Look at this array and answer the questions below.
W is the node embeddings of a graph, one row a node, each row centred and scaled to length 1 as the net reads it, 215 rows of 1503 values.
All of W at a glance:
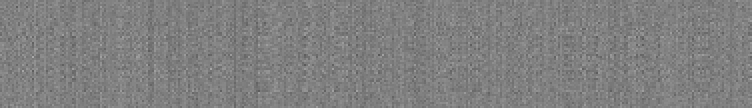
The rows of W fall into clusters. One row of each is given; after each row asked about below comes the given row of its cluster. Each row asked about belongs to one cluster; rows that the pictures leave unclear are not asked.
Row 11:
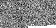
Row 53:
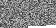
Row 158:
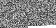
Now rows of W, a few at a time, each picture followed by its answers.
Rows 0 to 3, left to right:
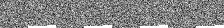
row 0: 11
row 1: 53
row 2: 158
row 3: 53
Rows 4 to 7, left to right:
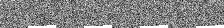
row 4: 53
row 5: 11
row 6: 158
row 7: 158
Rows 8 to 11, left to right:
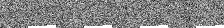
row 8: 158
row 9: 53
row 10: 53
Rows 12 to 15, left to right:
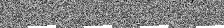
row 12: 11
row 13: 158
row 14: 158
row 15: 158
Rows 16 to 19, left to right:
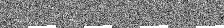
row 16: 53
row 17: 53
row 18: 158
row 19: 11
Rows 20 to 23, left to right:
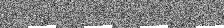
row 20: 53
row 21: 158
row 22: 158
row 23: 11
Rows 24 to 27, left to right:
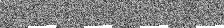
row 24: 53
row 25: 158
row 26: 11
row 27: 11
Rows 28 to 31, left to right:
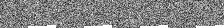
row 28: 11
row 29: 158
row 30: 53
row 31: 11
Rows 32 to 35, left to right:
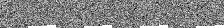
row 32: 158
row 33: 53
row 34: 11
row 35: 53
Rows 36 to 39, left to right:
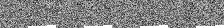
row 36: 158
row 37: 11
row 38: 158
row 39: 11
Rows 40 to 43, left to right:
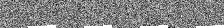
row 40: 158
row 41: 11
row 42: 53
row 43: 158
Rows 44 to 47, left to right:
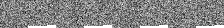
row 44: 11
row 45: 11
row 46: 11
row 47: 53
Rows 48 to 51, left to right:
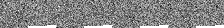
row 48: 11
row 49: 158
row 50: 11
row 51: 11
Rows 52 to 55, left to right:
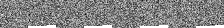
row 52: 53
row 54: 11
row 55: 158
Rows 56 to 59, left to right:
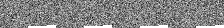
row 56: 53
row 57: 11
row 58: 53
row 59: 53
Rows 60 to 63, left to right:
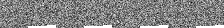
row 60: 158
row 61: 11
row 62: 53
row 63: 158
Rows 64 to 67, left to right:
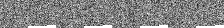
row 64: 53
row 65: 53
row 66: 11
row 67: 53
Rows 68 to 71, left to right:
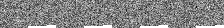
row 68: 53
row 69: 11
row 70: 53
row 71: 11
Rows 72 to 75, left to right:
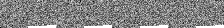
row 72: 158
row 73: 158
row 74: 158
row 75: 158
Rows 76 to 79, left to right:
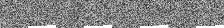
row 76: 158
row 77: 11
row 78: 158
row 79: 11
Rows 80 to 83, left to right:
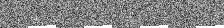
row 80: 158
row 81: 11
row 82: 53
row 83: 11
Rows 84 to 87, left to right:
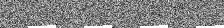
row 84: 158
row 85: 53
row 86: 158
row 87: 53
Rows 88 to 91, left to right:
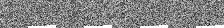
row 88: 158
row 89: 11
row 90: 158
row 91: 158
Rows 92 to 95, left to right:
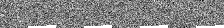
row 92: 53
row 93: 158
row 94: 158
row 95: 11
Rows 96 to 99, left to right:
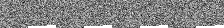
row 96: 158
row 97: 53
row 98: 53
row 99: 53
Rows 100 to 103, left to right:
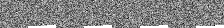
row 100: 158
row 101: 158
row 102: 53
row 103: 11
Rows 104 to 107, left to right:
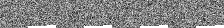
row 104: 158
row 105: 11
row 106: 53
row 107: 53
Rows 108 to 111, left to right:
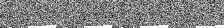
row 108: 158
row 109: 158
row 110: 158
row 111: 11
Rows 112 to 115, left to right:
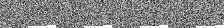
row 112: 158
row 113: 11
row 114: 11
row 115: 11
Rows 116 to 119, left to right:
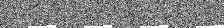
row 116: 53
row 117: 11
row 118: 11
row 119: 158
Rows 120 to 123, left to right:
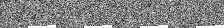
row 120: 11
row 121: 53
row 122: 53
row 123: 158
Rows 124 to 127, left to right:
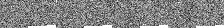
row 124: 158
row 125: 53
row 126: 11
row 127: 11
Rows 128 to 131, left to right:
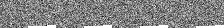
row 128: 11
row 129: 158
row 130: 158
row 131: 158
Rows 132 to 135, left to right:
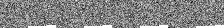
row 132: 53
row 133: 53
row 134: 11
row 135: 158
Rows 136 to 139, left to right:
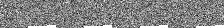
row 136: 53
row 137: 11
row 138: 53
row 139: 53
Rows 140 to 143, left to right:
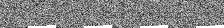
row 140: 53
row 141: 158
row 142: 158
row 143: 158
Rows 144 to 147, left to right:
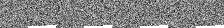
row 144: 158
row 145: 11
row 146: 158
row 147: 158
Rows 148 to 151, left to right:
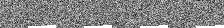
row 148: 158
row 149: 158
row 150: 53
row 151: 11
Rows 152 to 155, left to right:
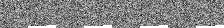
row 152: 53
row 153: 11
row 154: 53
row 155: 11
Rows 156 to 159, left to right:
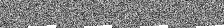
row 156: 53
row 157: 158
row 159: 158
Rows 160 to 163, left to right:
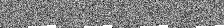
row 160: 158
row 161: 53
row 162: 158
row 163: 11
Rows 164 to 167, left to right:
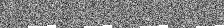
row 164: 11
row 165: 53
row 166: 158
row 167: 53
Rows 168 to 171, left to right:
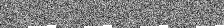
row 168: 53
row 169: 158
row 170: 53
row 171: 11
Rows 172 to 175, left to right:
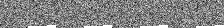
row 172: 53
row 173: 11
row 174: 158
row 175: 53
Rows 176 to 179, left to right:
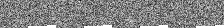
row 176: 53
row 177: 158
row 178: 53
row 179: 11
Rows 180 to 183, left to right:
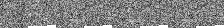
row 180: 11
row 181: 53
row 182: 53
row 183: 53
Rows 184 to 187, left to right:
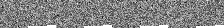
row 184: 11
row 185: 158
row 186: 11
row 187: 158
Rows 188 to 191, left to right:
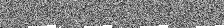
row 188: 158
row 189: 53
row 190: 158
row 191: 11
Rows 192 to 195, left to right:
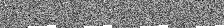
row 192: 53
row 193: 11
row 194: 158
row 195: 11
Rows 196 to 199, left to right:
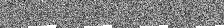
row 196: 158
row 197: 158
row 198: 11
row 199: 11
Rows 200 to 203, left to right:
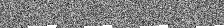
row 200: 11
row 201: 158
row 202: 158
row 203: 53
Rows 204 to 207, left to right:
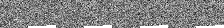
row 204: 53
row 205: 11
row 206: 158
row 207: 158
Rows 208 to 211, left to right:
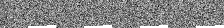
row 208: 53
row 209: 158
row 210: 11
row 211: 11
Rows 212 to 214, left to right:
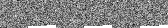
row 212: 158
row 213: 53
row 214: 11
